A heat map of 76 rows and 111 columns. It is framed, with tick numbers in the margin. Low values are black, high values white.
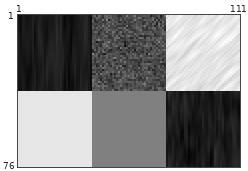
The table splits into 2 rows of 3 panels. Panel 1,1: very low, streaked downward, faint in contrast. Panel 1,2: low, fine-grained. Panel 1,3: very high, slanting up to the right, faint in contrast. Panel 2,1: very high, flat. Panel 2,2: middling, flat. Panel 2,3: very low, streaked downward, faint in contrast.
